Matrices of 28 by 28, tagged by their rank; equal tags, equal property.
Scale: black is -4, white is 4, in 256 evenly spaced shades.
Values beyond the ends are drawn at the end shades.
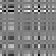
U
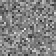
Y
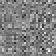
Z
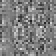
Z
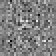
Z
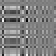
U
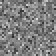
Y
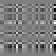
U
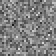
Y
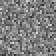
Y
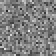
Y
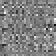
Z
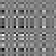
U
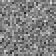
Y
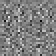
Z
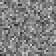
Y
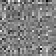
Z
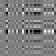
U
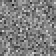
Y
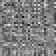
Z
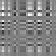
U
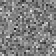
Y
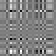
U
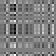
U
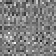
Z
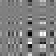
U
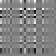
U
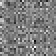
Z
